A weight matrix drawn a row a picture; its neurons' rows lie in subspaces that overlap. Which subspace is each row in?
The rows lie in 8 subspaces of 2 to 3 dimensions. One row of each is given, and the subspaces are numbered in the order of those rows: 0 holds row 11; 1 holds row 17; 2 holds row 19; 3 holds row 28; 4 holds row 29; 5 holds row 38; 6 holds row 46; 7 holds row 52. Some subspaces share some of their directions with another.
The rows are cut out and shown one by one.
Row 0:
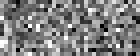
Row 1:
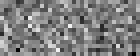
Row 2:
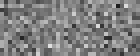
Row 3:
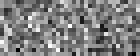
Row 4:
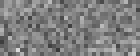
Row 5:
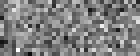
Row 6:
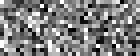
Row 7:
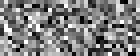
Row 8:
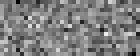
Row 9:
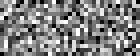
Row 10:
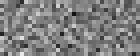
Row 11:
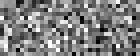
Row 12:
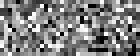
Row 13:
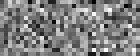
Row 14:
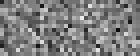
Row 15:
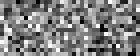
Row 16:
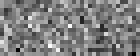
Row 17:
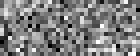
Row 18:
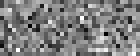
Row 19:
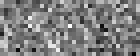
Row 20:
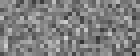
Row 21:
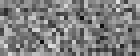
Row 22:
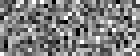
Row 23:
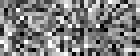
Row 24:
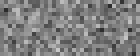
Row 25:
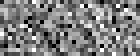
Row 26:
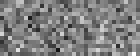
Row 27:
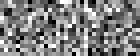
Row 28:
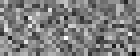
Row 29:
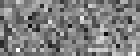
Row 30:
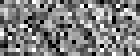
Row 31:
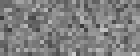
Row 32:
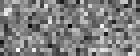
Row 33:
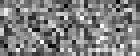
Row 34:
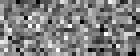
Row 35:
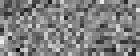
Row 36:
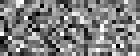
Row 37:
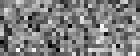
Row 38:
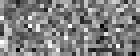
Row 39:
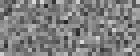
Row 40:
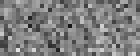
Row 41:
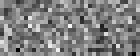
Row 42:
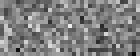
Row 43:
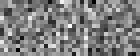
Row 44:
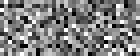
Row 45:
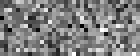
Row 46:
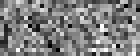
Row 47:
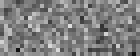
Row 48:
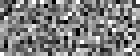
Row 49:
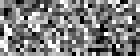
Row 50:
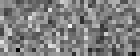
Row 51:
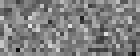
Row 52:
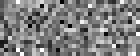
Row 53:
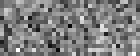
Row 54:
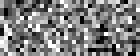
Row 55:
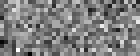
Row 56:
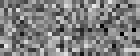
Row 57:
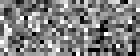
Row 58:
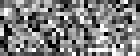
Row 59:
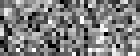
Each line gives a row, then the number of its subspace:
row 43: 6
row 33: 7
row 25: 2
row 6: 7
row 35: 1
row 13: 6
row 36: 3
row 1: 3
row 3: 6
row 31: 1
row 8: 7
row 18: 4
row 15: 7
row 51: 4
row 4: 1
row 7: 3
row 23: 4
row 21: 7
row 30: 2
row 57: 2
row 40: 2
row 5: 5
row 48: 0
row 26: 3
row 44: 3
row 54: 1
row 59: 6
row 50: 6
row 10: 3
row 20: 0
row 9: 0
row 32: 0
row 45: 1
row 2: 3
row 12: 4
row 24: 5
